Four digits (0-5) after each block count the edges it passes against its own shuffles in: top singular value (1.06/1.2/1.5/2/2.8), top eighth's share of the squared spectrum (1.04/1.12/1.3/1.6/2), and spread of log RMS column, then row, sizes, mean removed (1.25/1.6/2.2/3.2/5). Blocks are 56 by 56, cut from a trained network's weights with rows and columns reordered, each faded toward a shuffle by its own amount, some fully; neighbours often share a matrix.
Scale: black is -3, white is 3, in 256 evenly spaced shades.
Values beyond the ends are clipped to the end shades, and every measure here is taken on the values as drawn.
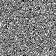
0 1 0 0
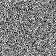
0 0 0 0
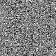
1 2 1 0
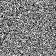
0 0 0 0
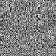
4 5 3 1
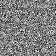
0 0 0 0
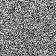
0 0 0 0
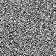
2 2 0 0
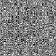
3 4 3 2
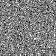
2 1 0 0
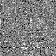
3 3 0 1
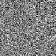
3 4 2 1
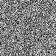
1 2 0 0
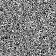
0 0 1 0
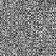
4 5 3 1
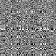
4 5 3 3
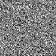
2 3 1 1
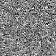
2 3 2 1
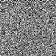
3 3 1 1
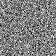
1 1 0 0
